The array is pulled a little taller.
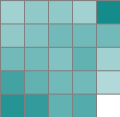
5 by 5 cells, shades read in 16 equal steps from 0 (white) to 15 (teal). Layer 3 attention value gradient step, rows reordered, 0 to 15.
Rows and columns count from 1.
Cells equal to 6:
3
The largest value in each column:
14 13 10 11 15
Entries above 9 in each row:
1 0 1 2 4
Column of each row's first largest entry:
5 3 4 1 1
